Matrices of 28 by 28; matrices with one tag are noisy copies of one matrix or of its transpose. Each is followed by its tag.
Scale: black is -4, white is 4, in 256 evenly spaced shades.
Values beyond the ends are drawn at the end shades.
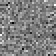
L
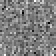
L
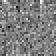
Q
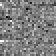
Q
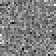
L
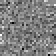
L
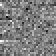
Q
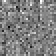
Q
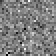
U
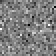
U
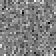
L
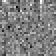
Q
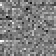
Q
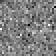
U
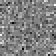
L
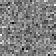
L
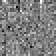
Q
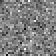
U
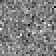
U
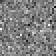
U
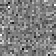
L
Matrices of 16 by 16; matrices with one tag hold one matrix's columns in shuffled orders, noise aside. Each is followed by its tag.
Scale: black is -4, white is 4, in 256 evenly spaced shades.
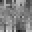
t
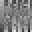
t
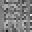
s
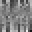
t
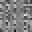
s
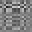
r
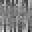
t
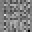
s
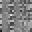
s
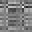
r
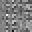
s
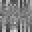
t
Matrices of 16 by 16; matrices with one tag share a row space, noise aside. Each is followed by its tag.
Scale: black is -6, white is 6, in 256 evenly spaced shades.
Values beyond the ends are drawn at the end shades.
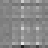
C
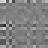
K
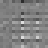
C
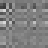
K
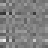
K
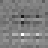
C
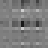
C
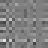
K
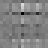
C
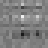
C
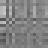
K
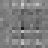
C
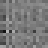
K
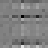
C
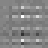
C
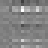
C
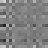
K
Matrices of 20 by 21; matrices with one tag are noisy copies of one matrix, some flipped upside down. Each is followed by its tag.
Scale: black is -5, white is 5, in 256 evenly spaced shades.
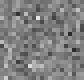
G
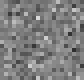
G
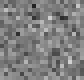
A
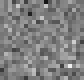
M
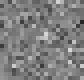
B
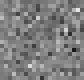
G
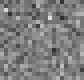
A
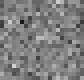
B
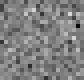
M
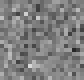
G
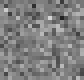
A
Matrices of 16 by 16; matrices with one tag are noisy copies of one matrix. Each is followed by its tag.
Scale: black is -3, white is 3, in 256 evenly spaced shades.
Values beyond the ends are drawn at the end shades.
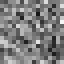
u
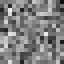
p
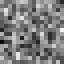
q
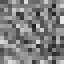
u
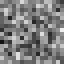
q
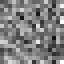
u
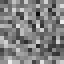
u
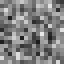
q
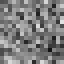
u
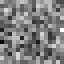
q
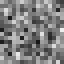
q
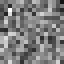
p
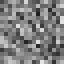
u
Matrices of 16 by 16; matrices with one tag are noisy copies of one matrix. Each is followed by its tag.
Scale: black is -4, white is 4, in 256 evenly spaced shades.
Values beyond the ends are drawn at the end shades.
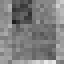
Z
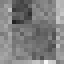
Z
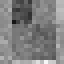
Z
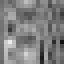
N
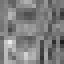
N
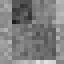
Z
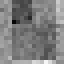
Z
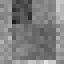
Z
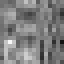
N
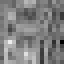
N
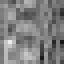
N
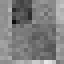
Z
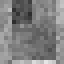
Z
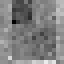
Z
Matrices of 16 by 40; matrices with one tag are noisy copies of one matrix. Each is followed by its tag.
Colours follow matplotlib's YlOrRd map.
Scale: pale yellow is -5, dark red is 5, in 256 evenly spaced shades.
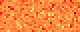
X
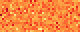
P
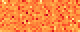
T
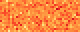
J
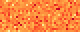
J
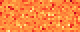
X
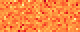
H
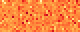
T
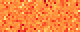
H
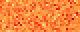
J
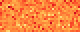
X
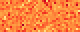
H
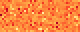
P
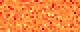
X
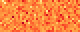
T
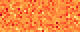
P
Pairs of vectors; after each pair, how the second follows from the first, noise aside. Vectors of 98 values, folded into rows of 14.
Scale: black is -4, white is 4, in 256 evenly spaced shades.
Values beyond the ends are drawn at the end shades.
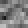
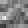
negated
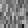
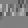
partly zeroed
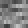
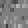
partly zeroed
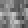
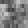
wrapped around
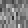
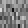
negated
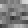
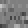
partly zeroed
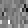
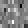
shuffled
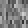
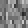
negated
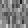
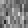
wrapped around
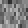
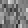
negated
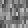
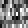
scaled up
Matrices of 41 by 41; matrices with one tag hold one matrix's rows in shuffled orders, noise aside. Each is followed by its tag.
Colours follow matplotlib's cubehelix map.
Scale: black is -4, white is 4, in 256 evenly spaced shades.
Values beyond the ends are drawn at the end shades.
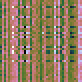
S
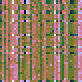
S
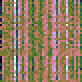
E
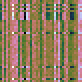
S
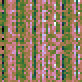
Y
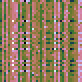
S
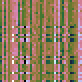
S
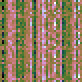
Y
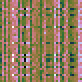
S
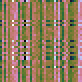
S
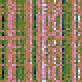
Y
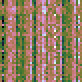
Y
